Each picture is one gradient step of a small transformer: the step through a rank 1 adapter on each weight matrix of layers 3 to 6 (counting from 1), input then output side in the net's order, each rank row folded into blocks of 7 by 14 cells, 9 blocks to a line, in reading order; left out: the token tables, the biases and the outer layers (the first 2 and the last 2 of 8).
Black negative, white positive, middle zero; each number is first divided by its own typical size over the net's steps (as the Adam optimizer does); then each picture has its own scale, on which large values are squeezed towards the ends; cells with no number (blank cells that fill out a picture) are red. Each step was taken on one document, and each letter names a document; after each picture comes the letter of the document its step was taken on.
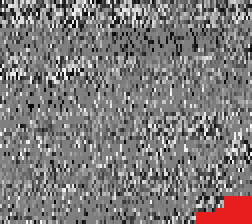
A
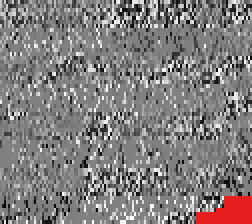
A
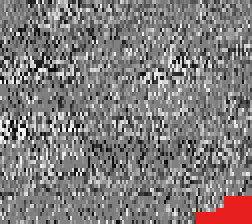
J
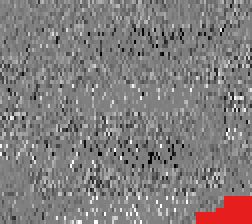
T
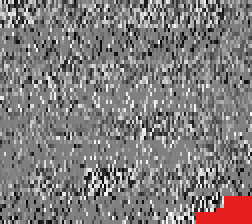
A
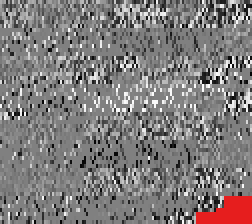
A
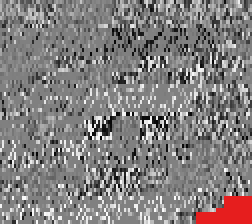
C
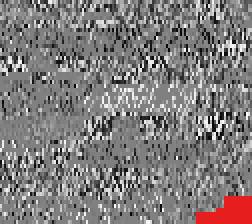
C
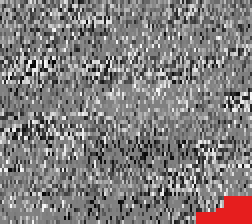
J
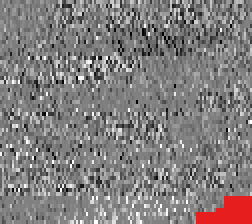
T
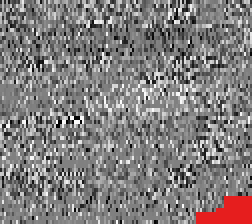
J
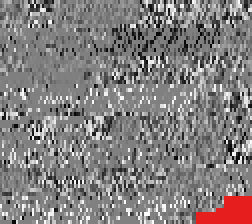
C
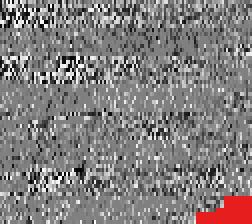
A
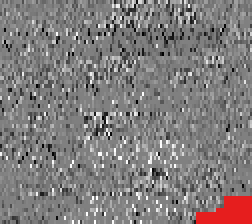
T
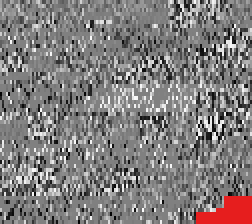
C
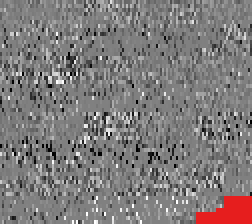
T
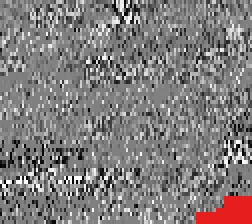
C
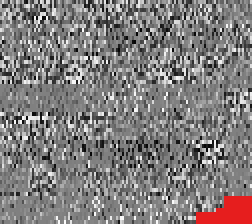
J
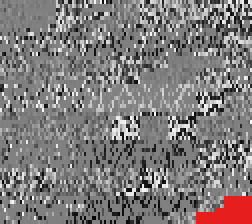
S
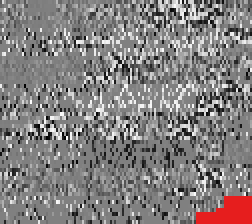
S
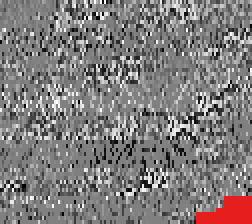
S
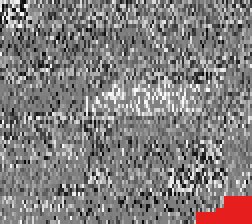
J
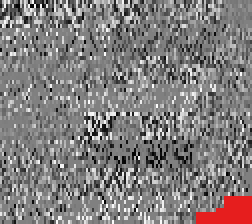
C
